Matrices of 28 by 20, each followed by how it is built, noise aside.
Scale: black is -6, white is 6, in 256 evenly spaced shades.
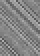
Toeplitz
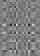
low rank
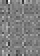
low rank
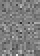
low rank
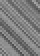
Toeplitz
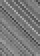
Toeplitz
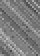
Toeplitz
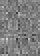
low rank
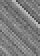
Toeplitz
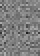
low rank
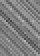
Toeplitz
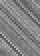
Toeplitz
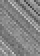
Toeplitz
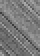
Toeplitz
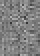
low rank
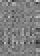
low rank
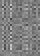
low rank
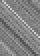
Toeplitz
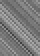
Toeplitz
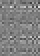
low rank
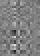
low rank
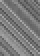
Toeplitz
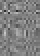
low rank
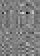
low rank
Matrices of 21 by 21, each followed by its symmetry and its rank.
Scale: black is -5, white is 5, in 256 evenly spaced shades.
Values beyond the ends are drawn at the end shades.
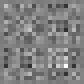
symmetric, rank two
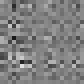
neither, rank three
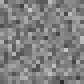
neither, full rank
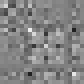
symmetric, rank three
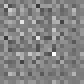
symmetric, rank three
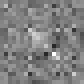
symmetric, rank three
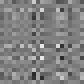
neither, rank two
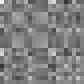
symmetric, rank two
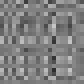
neither, rank two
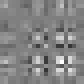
symmetric, rank two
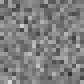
neither, full rank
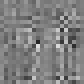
neither, rank three
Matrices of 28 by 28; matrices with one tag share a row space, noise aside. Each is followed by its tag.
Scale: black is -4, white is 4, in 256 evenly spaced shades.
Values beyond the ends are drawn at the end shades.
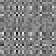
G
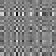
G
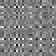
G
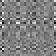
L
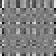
L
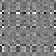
L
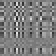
G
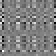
L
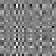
G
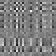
G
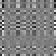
L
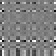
L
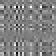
G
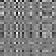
G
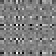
G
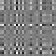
G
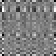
L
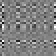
L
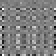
L
